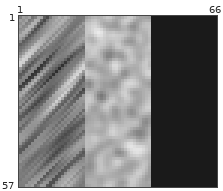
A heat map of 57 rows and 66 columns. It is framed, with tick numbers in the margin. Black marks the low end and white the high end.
It is made of 1 by 3 panels. Panel 1,1: middling, slanting up to the right, strong in contrast. Panel 1,2: high, blotchy. Panel 1,3: very low, flat.
